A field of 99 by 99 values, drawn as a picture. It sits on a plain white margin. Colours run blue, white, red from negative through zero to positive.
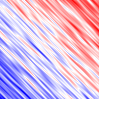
The halves do not mirror each other. The top right is the ninth with the highest average. No lone cell stands out from its neighbours. Values rise toward the top right.
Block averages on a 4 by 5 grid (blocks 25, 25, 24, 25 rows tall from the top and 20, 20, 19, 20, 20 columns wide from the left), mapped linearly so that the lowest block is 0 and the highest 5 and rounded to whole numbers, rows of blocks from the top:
2 3 4 4 5 / 2 2 3 4 4 / 1 2 2 3 4 / 0 1 1 2 3
